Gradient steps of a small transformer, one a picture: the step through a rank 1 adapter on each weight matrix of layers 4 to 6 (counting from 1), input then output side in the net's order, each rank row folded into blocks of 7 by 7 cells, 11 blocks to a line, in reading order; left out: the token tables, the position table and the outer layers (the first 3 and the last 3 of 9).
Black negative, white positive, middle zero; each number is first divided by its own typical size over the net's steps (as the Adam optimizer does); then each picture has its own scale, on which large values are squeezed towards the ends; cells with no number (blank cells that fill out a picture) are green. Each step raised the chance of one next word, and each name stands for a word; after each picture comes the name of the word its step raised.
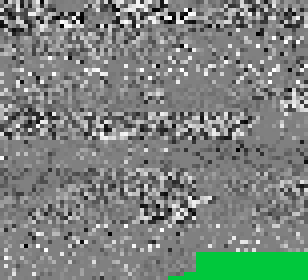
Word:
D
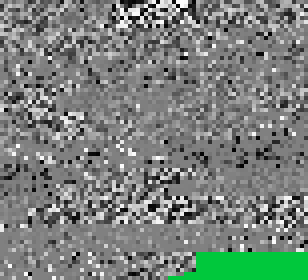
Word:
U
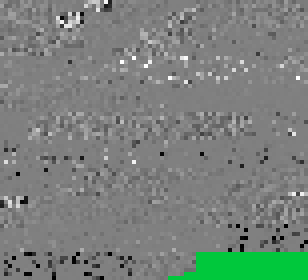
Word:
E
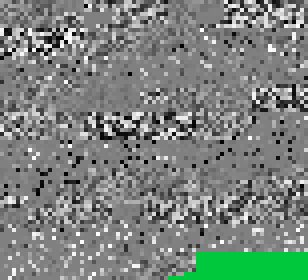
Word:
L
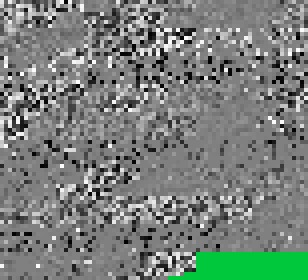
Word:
U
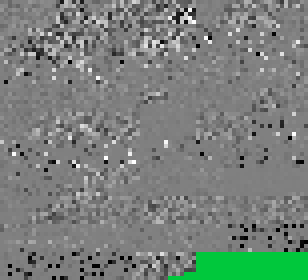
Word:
E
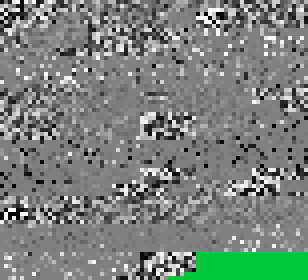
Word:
U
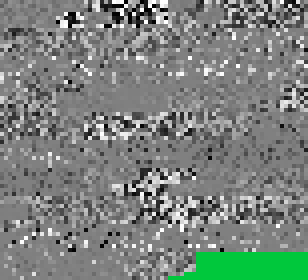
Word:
D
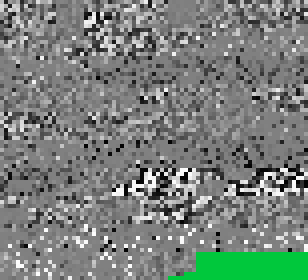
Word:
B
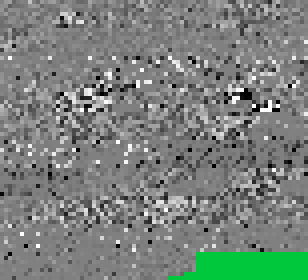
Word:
D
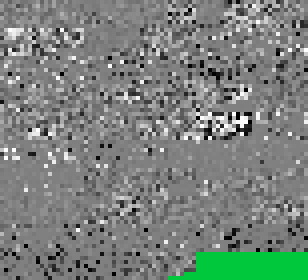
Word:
E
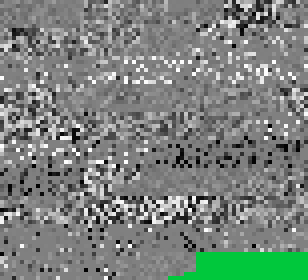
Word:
D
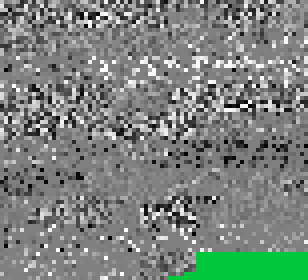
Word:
D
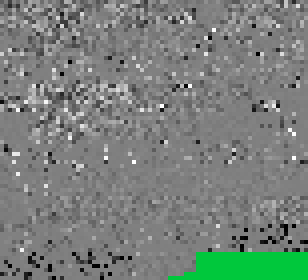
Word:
E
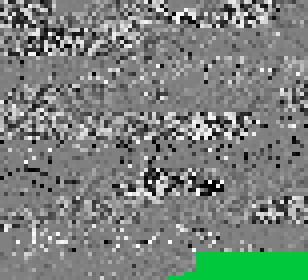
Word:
L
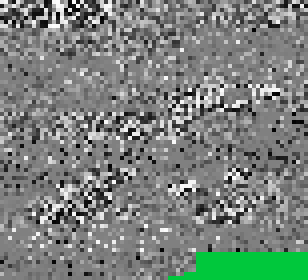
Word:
U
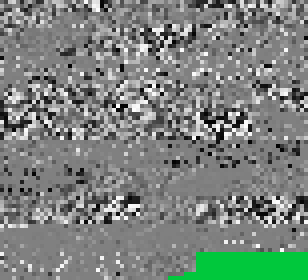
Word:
U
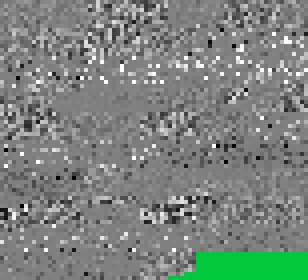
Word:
D
